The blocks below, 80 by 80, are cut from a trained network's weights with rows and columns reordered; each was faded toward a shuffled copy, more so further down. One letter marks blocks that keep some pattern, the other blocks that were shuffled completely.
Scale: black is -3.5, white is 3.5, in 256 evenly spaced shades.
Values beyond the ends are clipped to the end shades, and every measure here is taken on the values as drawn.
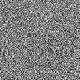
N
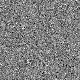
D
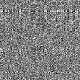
N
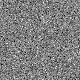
D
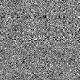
N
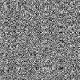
N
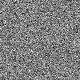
D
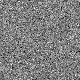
D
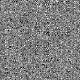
N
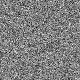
D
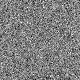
D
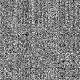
N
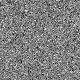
D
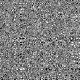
N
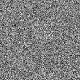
N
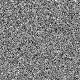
D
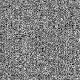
N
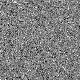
D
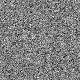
D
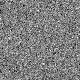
D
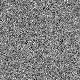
D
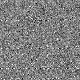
N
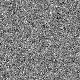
D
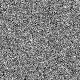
D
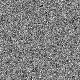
D
